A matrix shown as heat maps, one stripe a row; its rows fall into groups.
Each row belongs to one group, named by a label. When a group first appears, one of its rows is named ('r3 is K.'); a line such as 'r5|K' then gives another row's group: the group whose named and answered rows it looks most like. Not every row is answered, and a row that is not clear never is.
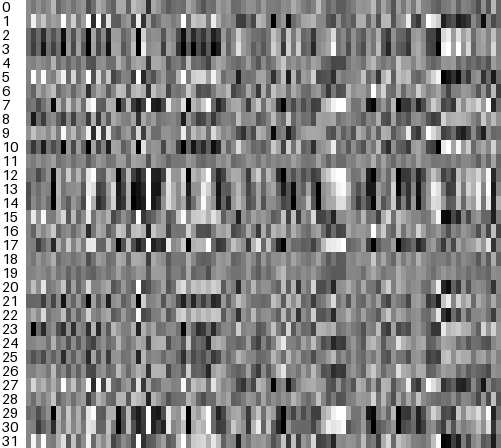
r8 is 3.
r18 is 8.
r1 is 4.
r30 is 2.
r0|8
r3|3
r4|8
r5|4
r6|8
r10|3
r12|2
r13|2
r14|2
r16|8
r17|2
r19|8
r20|4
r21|3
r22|4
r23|3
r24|8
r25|3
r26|8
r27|4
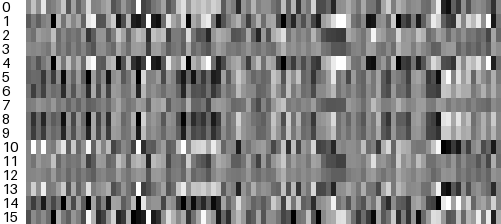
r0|4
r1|2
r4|2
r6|3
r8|3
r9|3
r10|4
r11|8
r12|8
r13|4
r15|2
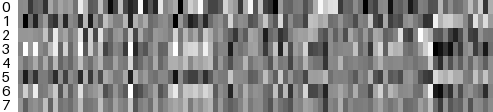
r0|2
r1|3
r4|4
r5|3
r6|4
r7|4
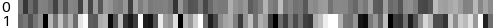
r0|3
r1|2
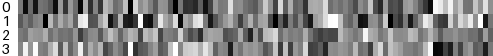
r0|3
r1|2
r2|8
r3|4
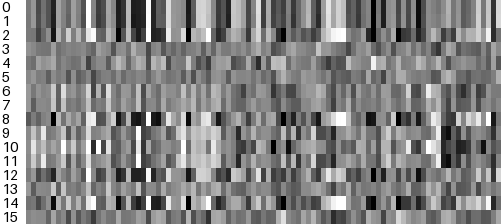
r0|2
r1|2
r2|2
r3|8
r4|8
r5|8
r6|4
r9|4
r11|4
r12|2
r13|4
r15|8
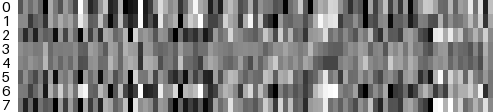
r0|2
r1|2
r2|3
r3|8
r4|8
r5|3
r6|2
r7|3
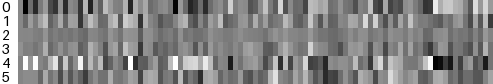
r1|8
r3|8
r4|4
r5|8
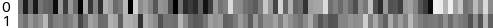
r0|3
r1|8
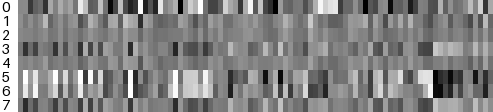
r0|2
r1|8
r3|3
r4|8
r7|3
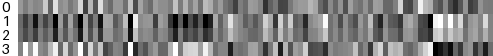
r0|4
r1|3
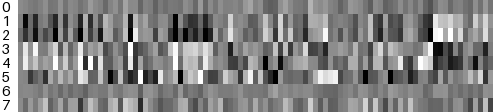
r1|3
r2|3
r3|4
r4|4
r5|2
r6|8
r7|8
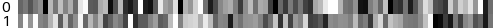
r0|2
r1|4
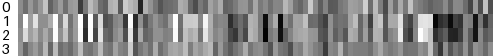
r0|8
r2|4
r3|4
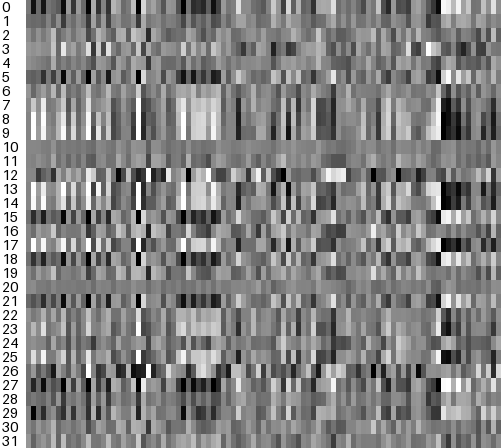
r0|3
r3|4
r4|8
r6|4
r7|4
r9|4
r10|8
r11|8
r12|2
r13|4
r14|4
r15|3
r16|8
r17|4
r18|3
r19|8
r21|3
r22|4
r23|4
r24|8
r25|4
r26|2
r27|3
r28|3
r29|3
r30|8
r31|4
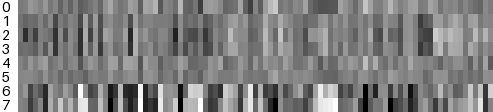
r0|8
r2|3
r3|3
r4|8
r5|8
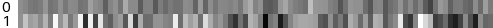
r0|8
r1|4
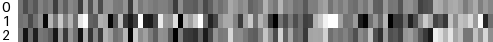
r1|2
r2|3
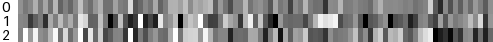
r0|4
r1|2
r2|4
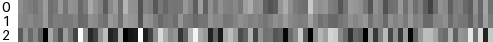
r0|8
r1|8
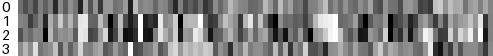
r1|2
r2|2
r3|4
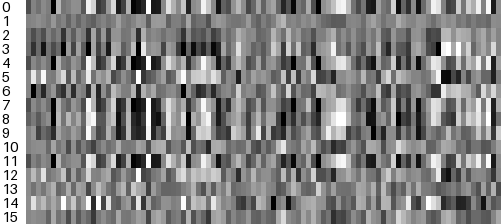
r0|2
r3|3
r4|2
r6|3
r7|2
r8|2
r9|2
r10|8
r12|4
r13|8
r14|4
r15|8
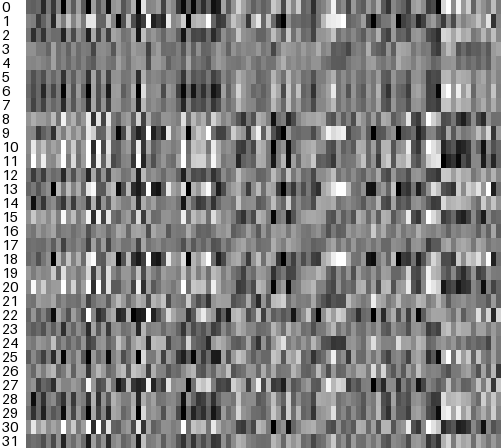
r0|3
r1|2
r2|3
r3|8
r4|8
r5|3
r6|3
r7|3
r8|4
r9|2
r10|4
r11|4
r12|3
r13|2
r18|2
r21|8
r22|2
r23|3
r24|8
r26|8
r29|3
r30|4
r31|3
